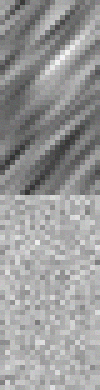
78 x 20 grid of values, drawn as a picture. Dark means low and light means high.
The table splits into 2 rows of 1 panel. Panel 1,1: middling, slanting up to the right, strong in contrast. Panel 2,1: high, fine-grained.
